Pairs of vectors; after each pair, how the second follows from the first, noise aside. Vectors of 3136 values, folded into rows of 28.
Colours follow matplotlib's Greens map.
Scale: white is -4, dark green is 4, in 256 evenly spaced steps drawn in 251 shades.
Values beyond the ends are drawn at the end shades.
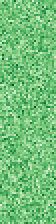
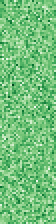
sign-scrambled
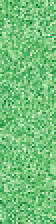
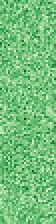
wrapped around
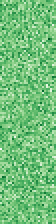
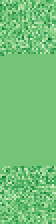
partly zeroed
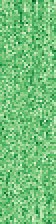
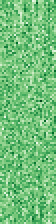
negated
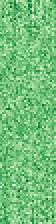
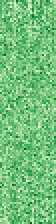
negated
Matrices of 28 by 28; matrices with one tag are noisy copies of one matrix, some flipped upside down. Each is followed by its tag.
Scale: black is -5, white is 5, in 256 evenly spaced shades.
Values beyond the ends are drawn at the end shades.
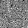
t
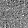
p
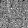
t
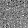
p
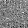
p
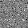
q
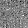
p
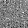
p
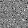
q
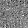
p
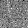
t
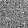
p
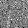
t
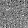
p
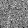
t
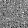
p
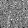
t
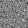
q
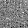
p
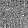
p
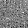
p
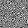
q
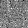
t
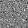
q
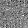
p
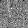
t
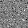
q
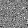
q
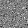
q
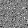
q
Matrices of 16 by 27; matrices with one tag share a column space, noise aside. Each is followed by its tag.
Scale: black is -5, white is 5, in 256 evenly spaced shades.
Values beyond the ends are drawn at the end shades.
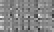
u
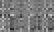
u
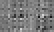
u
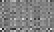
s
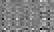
s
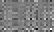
s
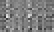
u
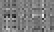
u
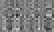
u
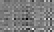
s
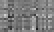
u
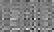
s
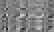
u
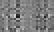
u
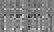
u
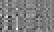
u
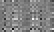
s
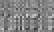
u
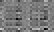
s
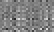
s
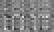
u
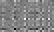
s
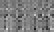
u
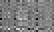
s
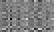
s
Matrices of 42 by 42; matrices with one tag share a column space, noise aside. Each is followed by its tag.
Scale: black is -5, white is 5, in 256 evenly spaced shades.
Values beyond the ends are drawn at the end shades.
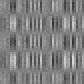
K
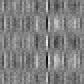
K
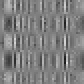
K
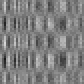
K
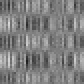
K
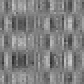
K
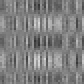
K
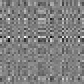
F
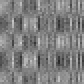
K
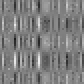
K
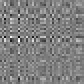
F
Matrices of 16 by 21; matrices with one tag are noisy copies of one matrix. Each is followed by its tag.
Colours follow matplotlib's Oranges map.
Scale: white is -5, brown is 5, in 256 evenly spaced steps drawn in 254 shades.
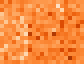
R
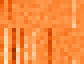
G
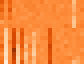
G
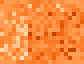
R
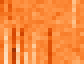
G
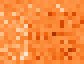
R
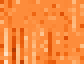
G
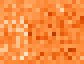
R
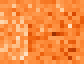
R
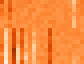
G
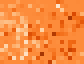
R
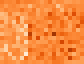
R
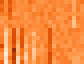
G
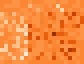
R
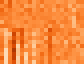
G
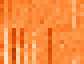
G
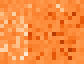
R
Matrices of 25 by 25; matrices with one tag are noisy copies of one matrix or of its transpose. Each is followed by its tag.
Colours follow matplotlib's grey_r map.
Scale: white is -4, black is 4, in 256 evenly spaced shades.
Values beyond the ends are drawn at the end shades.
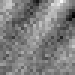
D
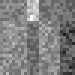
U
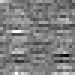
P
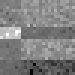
U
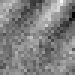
D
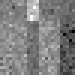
U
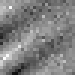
D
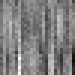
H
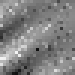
D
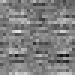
P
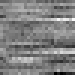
H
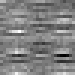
P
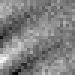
D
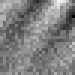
D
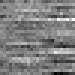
H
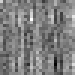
P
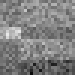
U
